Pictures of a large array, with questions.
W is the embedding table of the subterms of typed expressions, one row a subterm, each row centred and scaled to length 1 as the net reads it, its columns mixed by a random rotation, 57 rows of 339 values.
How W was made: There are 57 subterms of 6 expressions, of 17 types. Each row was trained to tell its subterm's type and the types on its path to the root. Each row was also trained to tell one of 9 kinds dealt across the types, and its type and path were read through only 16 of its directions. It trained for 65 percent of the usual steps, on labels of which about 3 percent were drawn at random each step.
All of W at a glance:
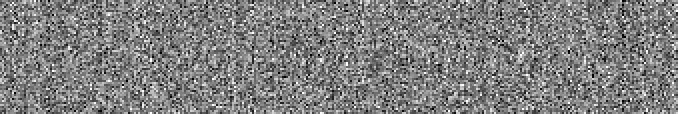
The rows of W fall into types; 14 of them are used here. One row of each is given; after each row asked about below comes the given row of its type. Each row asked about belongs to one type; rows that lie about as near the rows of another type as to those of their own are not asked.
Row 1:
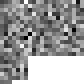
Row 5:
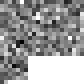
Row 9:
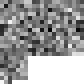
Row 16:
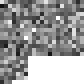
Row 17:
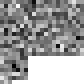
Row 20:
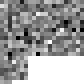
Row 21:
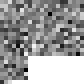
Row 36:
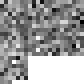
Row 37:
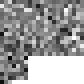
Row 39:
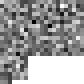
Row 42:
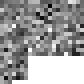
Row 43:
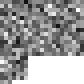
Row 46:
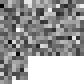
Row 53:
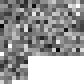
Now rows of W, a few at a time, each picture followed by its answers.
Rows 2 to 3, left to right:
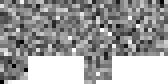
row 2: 5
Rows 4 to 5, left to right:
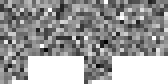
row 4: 46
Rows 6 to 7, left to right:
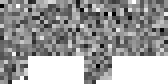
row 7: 43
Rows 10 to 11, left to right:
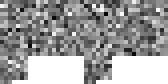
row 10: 37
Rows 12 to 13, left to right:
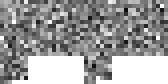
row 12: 36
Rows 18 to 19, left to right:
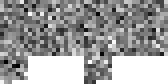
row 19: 16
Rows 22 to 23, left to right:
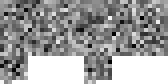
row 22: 43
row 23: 53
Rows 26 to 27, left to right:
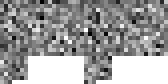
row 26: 17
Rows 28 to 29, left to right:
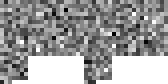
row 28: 36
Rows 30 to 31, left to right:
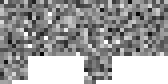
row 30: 39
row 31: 36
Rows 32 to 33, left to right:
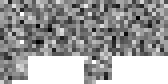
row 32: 9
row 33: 37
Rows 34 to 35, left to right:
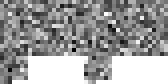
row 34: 9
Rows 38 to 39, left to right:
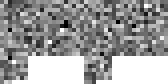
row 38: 20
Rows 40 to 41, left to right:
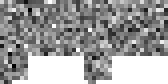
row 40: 43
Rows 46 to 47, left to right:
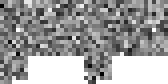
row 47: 46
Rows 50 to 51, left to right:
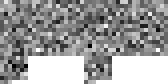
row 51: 53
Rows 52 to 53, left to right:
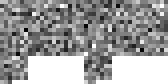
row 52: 39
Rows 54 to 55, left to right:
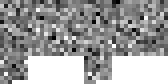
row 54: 17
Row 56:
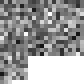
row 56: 39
